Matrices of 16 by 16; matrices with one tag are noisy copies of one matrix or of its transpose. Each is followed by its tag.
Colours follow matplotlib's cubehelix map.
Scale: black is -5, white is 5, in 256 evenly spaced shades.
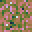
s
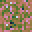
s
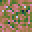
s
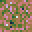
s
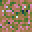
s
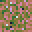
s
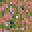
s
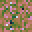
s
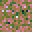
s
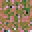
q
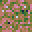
s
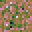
s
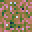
s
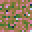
q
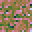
q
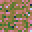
q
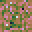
s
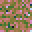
q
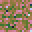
q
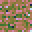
q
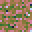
q
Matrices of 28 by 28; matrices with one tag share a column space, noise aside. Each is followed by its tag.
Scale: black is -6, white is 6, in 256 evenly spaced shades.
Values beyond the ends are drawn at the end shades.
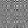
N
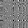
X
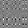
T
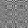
N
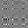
T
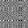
X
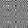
N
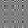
N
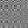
N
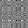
X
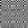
N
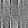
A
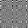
N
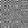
N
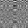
N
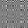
N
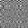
N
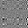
T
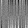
A
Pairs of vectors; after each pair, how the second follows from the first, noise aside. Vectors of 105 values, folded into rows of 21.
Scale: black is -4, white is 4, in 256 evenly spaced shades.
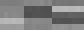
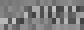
sign-scrambled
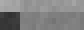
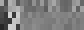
sign-scrambled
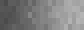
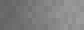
shrunk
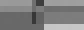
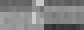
negated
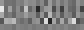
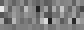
sign-scrambled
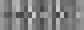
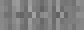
shrunk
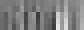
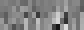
sign-scrambled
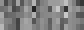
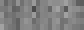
shrunk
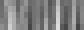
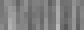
shrunk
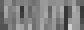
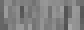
shrunk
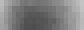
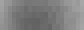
shrunk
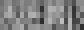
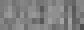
shrunk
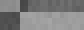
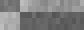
negated
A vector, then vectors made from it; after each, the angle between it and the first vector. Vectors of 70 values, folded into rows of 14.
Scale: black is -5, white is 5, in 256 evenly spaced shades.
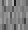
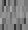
partly aligned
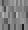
orthogonal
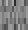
nearly parallel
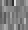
nearly opposite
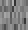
nearly parallel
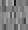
nearly parallel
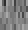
partly aligned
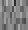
nearly parallel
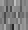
partly opposed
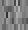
partly aligned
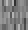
nearly parallel
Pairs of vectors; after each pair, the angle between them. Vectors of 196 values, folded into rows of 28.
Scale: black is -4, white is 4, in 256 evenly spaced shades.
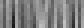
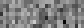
partly opposed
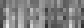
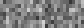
partly aligned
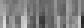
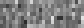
partly opposed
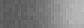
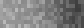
nearly opposite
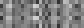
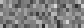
partly aligned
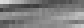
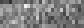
partly opposed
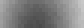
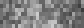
partly opposed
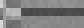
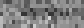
partly aligned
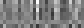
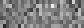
partly opposed
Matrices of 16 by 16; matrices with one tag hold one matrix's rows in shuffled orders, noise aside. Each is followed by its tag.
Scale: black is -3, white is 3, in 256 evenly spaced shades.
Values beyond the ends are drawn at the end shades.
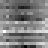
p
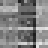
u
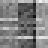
u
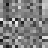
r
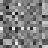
r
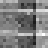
u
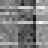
u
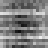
p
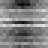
p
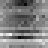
p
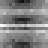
p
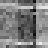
u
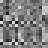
r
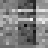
u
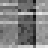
u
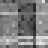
u
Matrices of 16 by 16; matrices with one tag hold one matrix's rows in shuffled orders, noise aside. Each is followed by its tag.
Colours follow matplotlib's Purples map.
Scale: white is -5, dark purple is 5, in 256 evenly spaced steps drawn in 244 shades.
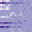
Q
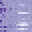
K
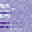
Q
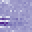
Q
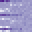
Q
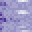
K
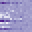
Q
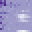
K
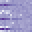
Q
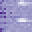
K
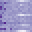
K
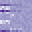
Q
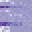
Q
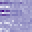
Q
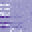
Q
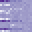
Q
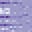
Q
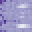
K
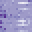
K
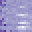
K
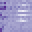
K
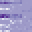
Q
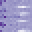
K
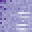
K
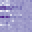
Q
